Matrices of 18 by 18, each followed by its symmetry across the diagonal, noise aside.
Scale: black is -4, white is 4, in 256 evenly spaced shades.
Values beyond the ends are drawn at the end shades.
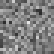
neither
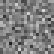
antisymmetric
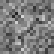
symmetric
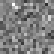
neither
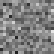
neither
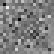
symmetric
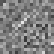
symmetric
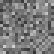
symmetric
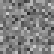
neither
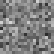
neither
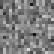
neither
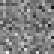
antisymmetric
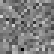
neither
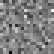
antisymmetric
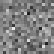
antisymmetric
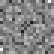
symmetric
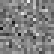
antisymmetric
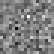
antisymmetric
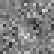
antisymmetric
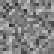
symmetric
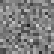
neither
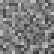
symmetric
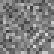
symmetric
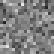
antisymmetric
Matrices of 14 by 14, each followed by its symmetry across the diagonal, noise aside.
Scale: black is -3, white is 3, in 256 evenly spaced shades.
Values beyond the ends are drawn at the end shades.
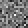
symmetric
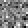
antisymmetric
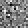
antisymmetric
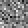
antisymmetric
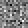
antisymmetric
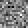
neither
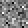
antisymmetric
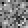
symmetric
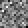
symmetric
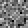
symmetric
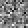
antisymmetric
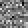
neither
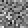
neither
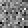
neither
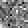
neither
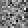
neither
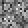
symmetric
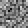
symmetric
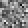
antisymmetric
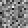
neither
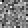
antisymmetric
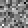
antisymmetric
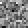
neither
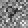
symmetric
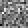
neither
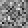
symmetric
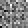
antisymmetric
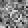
symmetric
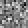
neither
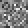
symmetric
